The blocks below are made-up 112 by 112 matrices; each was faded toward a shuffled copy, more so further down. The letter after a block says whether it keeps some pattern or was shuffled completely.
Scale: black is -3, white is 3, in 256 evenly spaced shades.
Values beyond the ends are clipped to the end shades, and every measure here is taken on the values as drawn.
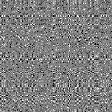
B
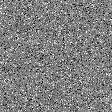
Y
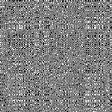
B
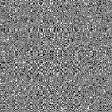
B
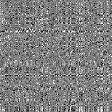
B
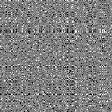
B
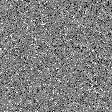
Y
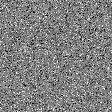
Y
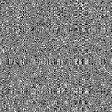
B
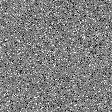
Y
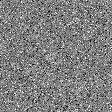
Y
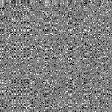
B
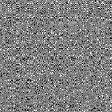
B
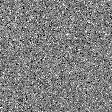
Y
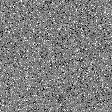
Y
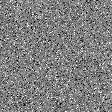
Y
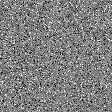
Y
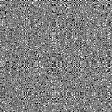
B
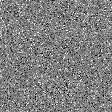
Y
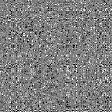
B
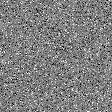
Y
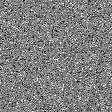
Y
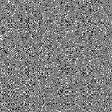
B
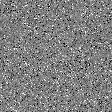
Y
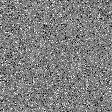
Y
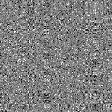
B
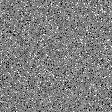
Y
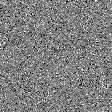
Y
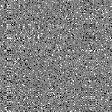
B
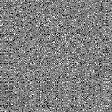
B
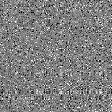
B
